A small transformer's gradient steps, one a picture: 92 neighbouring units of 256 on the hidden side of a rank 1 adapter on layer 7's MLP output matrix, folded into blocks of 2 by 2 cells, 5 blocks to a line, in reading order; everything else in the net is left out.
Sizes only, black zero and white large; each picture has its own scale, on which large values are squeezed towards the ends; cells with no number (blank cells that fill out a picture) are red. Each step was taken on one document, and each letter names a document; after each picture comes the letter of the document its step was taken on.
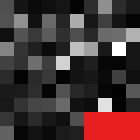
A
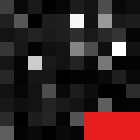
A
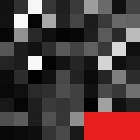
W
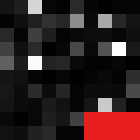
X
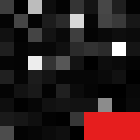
A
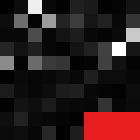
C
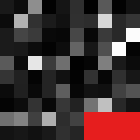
W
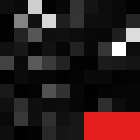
C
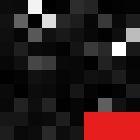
C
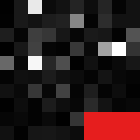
X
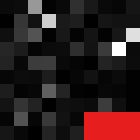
C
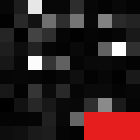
X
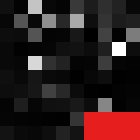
A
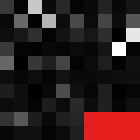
C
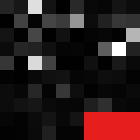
X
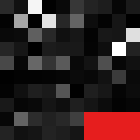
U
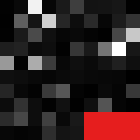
C
